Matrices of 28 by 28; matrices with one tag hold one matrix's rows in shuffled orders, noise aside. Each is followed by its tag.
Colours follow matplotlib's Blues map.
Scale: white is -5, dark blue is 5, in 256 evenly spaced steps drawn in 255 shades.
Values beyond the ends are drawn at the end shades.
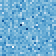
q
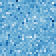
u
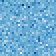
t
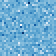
t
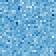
u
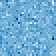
u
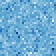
u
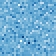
t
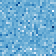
u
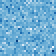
u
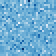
t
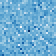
t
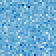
t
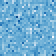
u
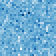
t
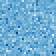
u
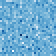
q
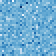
q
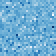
u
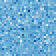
t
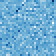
u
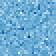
t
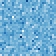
q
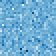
q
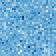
t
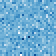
t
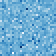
q
